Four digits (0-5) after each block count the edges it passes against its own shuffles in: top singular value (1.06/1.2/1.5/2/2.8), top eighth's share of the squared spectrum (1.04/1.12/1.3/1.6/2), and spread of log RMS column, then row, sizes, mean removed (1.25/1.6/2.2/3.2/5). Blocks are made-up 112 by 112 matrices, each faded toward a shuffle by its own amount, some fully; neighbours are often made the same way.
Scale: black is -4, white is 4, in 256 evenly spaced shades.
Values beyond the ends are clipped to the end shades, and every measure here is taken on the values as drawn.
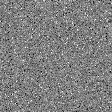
2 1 0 0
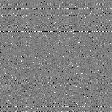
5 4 1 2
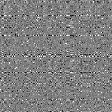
5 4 2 3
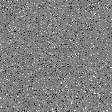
3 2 0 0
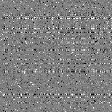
5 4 2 3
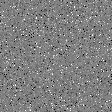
2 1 0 0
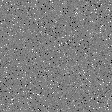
0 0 0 0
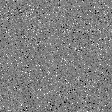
2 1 0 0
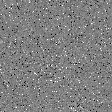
2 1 0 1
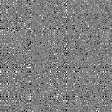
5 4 3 3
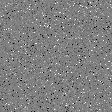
0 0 0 0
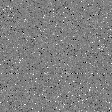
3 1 0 1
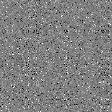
4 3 2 1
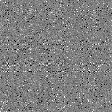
4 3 2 2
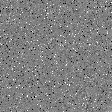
1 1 0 0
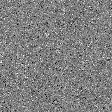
1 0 0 0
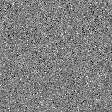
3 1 0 0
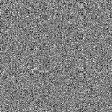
4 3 2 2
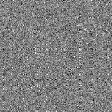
4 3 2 2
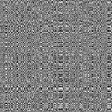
5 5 4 4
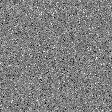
2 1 0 0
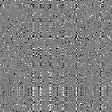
5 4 3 2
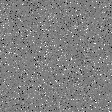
0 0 0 0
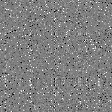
4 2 1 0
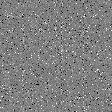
3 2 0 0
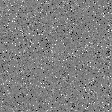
3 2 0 0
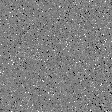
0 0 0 0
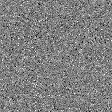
3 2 0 0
